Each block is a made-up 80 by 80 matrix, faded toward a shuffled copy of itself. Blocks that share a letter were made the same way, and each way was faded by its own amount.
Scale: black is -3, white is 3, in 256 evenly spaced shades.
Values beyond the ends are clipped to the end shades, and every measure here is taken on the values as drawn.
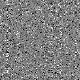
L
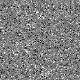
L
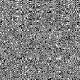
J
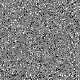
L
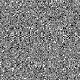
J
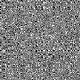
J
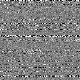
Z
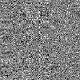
J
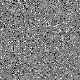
L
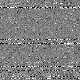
Z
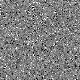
L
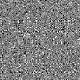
J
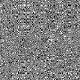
J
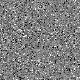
L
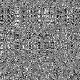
J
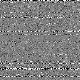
Z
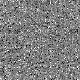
L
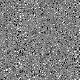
L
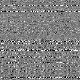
Z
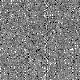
L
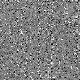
L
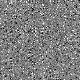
L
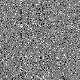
L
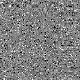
L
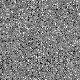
L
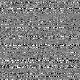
Z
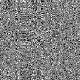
J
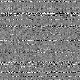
Z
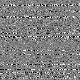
Z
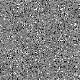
L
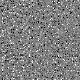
L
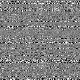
Z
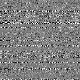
Z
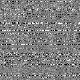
Z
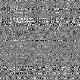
Z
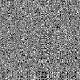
J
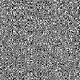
J
